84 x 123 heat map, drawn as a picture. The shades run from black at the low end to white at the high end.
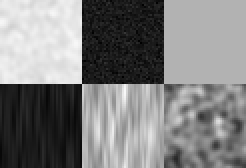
It is made of 2 by 3 panels. Panel 1,1: very high, blotchy, faint in contrast. Panel 1,2: very low, fine-grained, faint in contrast. Panel 1,3: high, flat. Panel 2,1: very low, streaked downward, faint in contrast. Panel 2,2: high, streaked downward. Panel 2,3: middling, blotchy, strong in contrast.
